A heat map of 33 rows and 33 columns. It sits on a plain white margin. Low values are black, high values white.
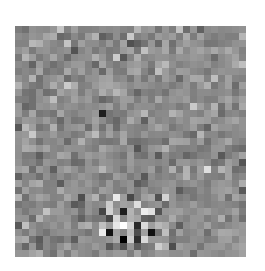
Slope: none. Grain: fine. Histogram: heavy tails on both sides. Stripes: none. Roughest part: bottom middle. Odd patch: rougher, in the bottom middle.
